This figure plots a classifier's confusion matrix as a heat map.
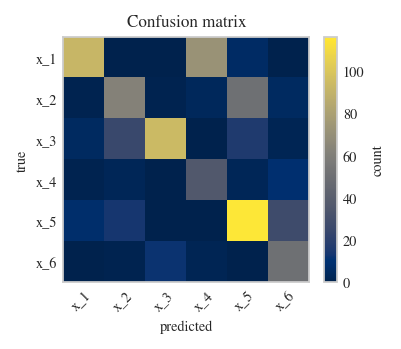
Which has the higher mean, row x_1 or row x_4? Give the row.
x_1
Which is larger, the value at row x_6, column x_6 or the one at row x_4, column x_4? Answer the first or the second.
the first
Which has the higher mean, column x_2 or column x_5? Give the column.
x_5
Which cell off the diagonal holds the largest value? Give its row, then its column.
x_1, x_4
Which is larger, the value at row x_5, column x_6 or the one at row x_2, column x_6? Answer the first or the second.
the first
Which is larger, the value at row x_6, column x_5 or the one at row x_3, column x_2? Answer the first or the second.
the second
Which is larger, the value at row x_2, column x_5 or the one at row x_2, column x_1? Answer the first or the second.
the first
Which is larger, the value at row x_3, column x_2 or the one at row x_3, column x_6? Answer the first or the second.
the first
